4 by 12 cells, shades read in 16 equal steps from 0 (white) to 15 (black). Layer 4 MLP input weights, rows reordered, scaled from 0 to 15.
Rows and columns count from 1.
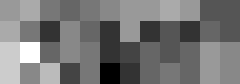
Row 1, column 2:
5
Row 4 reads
3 7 4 11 8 15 12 9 8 9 6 7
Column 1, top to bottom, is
6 5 3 3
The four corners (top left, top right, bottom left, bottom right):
6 10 3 7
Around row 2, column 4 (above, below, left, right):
9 7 12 9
